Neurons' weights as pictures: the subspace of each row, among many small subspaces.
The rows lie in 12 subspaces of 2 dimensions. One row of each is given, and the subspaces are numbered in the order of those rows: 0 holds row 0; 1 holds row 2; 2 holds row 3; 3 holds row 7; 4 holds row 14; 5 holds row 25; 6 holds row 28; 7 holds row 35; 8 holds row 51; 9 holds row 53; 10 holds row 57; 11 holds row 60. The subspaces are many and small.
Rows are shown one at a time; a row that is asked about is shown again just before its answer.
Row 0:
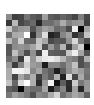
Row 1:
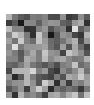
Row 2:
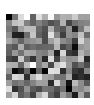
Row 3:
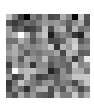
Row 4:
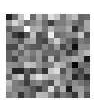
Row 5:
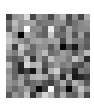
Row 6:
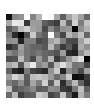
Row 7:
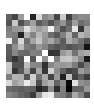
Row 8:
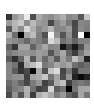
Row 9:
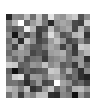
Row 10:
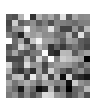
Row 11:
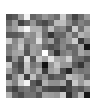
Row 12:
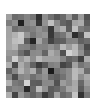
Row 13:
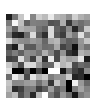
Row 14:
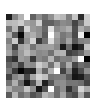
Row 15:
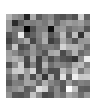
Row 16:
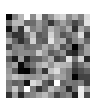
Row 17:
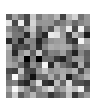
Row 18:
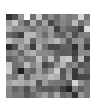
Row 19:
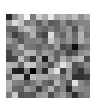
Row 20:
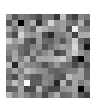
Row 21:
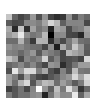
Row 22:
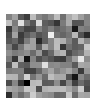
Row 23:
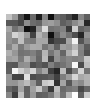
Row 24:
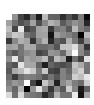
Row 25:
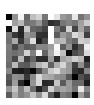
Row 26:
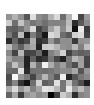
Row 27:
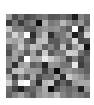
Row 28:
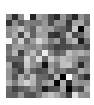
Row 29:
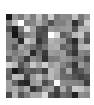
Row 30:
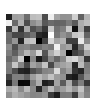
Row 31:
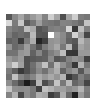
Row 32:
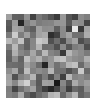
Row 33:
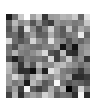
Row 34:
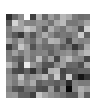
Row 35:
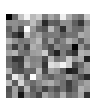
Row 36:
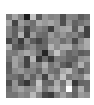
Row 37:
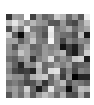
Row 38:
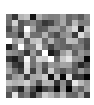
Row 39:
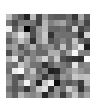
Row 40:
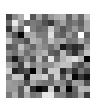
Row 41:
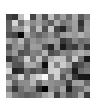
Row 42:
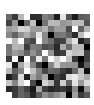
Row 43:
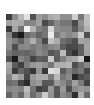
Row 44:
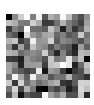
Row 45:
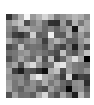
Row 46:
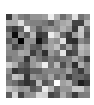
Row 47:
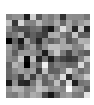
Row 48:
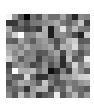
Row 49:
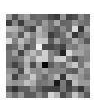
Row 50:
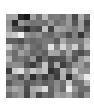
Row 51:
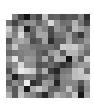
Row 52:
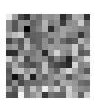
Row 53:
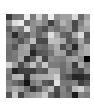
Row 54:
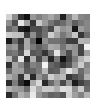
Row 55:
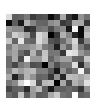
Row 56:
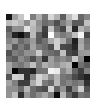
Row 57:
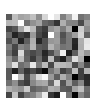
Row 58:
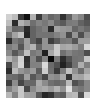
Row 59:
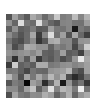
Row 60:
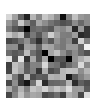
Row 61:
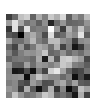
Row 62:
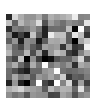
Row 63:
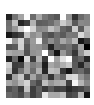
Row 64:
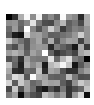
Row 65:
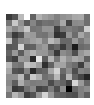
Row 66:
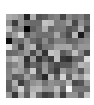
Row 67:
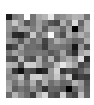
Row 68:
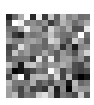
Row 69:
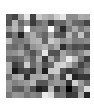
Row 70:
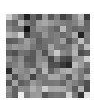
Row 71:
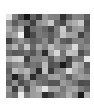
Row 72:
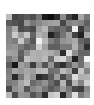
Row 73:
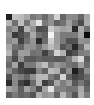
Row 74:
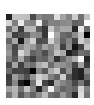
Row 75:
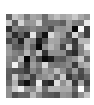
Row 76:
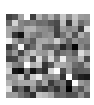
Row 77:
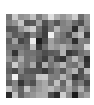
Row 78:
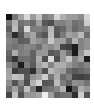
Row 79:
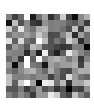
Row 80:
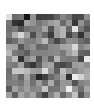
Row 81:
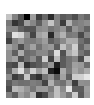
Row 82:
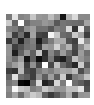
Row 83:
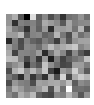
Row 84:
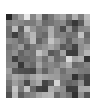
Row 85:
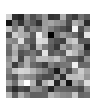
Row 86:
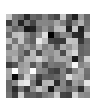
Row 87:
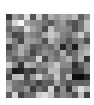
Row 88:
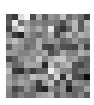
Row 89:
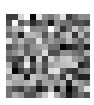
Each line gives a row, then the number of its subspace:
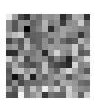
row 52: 7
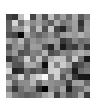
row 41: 2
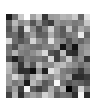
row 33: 8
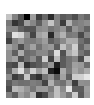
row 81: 1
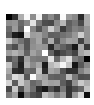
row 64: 7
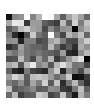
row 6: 10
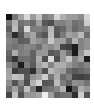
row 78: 8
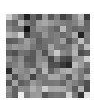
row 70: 7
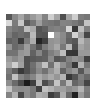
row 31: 6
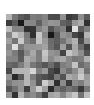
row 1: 6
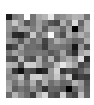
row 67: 10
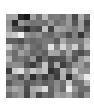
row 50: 2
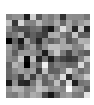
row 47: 3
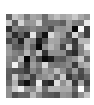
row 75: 0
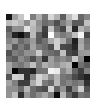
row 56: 2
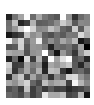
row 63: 11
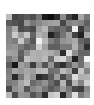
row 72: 10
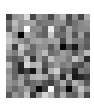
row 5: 4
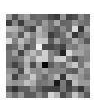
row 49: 1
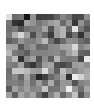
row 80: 10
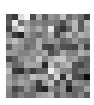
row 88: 2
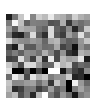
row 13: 1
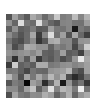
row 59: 11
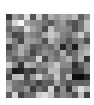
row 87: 9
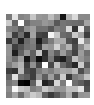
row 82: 2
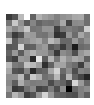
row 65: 1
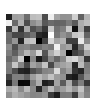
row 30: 5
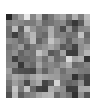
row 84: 8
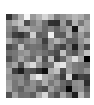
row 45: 10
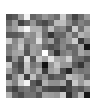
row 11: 11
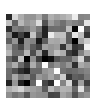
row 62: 0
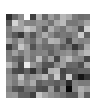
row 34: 9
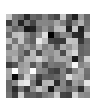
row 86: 2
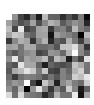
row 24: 8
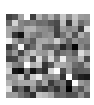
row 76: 1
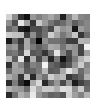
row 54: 11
